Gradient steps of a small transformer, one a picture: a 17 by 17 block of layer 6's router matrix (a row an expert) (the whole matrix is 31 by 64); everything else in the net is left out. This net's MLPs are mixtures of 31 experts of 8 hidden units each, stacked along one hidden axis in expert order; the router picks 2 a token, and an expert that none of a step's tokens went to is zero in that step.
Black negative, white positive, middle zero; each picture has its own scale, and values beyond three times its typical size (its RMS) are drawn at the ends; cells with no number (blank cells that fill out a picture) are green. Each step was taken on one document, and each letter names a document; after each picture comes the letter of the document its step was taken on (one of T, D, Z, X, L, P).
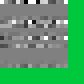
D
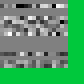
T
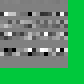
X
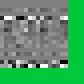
T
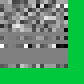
D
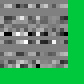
T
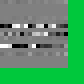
D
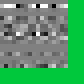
T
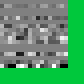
T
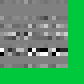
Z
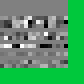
D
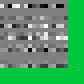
Z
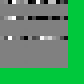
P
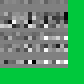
D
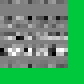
Z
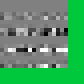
Z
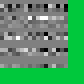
Z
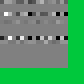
P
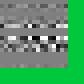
D
